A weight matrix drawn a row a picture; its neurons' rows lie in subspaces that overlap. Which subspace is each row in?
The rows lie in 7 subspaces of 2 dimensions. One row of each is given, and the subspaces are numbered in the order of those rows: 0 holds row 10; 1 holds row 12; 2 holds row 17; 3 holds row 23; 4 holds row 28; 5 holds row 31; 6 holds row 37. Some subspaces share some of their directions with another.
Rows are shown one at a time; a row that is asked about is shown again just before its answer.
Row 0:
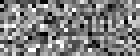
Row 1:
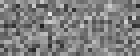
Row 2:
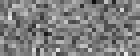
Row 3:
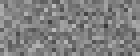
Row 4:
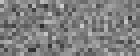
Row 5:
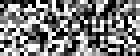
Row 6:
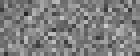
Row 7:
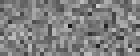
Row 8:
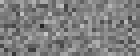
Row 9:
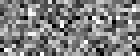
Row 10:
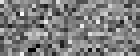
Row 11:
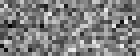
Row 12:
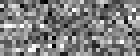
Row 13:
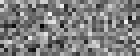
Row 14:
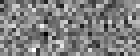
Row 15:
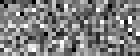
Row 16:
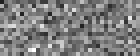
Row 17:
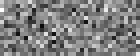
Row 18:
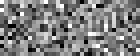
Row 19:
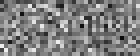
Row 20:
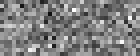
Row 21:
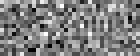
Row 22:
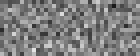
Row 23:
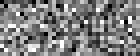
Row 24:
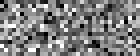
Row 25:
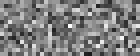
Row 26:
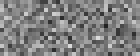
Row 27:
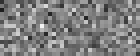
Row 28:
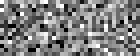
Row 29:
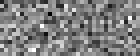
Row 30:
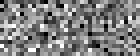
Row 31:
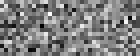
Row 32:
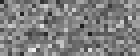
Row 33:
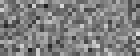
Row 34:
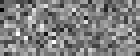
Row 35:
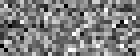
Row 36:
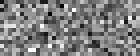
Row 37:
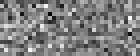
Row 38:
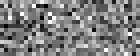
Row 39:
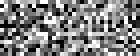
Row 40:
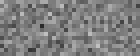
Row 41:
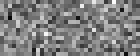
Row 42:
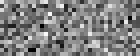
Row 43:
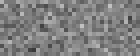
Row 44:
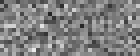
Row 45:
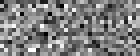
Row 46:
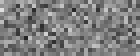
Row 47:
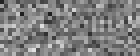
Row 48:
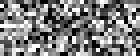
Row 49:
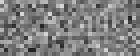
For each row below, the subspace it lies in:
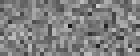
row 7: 4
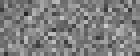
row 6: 2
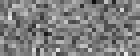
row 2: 6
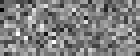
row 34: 2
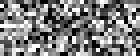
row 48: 1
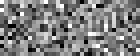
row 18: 4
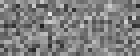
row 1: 4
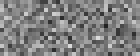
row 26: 2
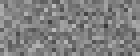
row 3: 2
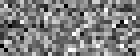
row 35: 5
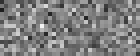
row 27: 2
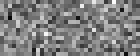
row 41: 6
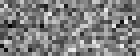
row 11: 5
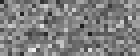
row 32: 0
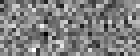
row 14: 6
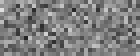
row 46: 2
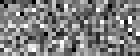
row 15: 3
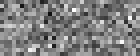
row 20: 1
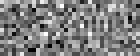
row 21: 5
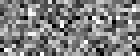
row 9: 0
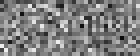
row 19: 1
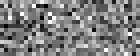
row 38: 6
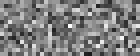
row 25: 4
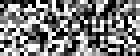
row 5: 3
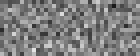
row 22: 5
